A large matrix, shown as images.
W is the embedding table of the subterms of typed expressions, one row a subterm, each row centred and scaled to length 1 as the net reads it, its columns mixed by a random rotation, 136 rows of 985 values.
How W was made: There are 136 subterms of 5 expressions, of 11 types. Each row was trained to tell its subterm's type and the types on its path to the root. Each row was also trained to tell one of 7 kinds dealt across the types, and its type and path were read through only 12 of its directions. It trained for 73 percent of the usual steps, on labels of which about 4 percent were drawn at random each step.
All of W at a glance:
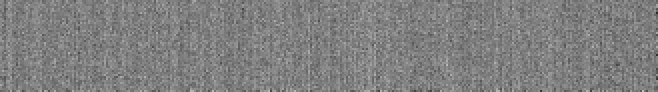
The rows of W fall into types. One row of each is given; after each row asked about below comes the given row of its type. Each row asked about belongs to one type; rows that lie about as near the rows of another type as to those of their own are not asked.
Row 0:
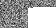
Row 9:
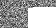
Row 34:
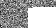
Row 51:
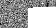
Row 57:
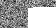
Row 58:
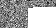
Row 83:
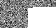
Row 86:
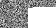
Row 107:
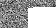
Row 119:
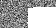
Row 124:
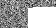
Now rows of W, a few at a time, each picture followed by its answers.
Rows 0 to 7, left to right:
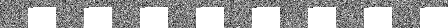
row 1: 83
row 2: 107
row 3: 107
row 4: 83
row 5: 34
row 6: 57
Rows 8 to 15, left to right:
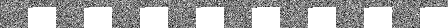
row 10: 124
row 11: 119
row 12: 0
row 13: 83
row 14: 124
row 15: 9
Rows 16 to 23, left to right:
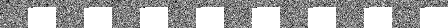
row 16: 86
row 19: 86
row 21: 57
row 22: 83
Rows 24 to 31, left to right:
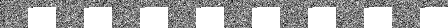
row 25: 83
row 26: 86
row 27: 119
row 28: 86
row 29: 107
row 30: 119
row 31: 57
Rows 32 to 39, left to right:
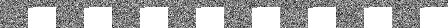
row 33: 119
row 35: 83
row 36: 124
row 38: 34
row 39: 57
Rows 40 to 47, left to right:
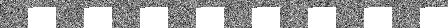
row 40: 34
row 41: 58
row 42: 0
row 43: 34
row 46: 58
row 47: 86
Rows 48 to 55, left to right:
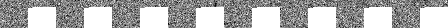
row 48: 107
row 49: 107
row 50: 83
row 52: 107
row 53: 86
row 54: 124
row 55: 58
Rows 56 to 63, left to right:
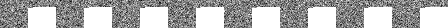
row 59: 34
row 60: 9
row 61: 107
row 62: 58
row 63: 119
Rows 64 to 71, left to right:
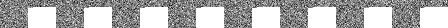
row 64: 9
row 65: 9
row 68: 119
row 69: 107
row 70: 0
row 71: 58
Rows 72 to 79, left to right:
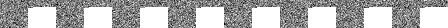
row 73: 9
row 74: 119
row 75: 119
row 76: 0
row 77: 34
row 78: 51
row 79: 57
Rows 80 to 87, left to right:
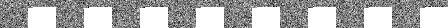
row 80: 58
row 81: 124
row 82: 0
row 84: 119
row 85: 107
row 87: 9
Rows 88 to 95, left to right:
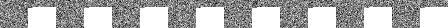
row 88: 57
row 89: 9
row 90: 86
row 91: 83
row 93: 83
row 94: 34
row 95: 34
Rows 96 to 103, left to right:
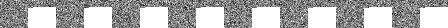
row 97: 86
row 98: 124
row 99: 57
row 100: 107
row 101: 9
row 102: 124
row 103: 9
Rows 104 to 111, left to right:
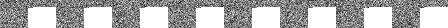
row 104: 51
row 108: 51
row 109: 58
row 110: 0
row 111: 58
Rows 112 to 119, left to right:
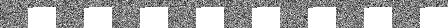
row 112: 34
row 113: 107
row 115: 119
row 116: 119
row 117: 51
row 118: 0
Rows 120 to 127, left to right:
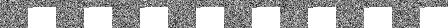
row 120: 83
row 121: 124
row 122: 57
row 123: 58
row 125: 57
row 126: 0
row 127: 124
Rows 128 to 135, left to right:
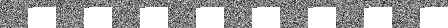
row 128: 86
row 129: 86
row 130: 83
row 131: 34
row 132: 83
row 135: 119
